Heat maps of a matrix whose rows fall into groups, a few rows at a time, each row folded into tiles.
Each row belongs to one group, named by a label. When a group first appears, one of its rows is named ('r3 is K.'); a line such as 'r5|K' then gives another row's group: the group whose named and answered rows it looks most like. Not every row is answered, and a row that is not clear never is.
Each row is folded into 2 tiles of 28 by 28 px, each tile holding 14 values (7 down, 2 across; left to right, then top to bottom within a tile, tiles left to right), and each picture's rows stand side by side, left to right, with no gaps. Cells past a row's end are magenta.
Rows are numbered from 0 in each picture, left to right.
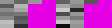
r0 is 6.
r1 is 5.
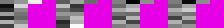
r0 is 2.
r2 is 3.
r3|3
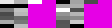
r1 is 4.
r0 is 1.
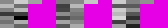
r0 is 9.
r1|2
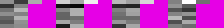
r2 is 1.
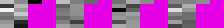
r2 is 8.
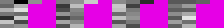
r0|3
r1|2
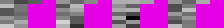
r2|9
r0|8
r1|6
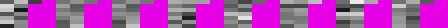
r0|5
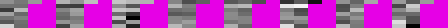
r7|6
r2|9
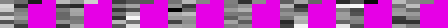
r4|3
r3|8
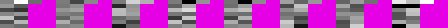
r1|3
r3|3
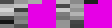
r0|4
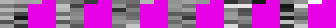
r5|2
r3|9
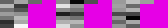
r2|9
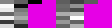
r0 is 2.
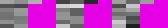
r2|6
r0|1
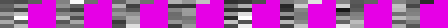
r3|1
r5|2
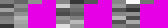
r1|8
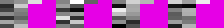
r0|2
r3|1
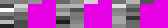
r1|4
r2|5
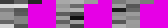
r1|9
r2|8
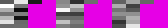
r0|5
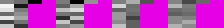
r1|3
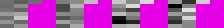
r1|2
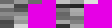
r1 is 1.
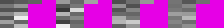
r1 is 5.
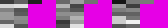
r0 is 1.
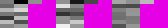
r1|8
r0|3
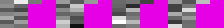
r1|6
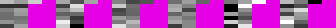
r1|6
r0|1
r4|2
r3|5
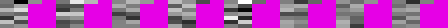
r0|3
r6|6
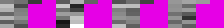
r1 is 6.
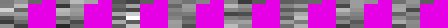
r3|6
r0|4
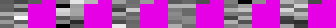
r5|4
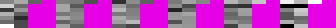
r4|1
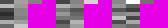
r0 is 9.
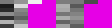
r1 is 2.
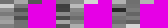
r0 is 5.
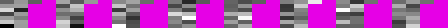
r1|6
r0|5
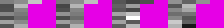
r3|6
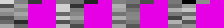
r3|3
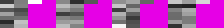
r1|8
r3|1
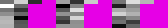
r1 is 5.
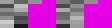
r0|6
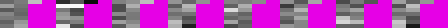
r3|6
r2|2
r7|6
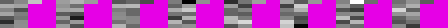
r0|4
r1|9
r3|3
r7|4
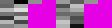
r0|3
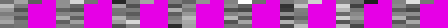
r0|5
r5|2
